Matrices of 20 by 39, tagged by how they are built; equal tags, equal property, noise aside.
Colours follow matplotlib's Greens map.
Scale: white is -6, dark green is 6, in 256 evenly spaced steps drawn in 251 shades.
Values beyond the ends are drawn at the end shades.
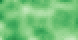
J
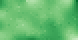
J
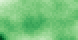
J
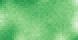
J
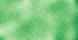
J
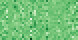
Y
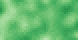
J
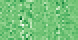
Y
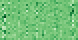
Y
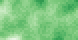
J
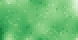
J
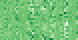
Y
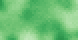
J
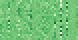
Y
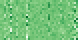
Y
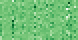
Y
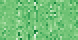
Y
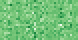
Y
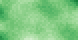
J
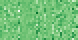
Y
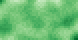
J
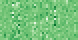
Y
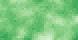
J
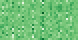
Y
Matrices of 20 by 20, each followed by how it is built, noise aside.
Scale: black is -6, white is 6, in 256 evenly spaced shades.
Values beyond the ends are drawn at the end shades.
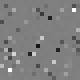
sparse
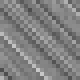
Toeplitz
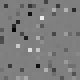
sparse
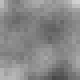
smooth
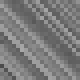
Toeplitz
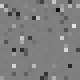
sparse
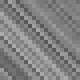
Toeplitz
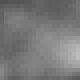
smooth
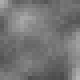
smooth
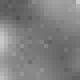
smooth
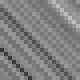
Toeplitz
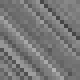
Toeplitz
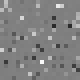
sparse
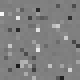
sparse
